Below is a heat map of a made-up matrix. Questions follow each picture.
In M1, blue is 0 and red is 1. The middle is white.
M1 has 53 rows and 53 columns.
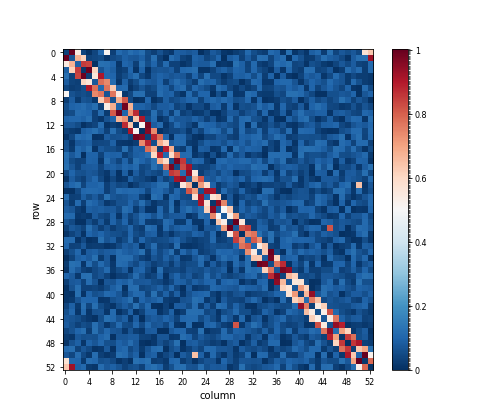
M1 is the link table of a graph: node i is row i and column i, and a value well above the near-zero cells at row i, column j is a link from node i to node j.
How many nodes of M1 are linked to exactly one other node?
0
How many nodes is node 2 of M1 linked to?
4
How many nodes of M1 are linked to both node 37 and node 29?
0
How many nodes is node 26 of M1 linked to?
4
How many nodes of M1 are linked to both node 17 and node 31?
0
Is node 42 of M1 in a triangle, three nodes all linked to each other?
yes
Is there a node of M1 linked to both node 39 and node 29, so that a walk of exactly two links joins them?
no
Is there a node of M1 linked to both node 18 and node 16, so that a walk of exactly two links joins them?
yes
